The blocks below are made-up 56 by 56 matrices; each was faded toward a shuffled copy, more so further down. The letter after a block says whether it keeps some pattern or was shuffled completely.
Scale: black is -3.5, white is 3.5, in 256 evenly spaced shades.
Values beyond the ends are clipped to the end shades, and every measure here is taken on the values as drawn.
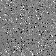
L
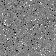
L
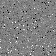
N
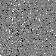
L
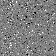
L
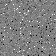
N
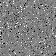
N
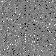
L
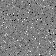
N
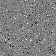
N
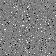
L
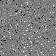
N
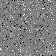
L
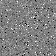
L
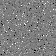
N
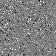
N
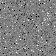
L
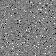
N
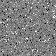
N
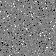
N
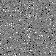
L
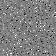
N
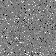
N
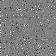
L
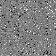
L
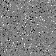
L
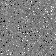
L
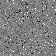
N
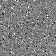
N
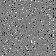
L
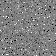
N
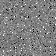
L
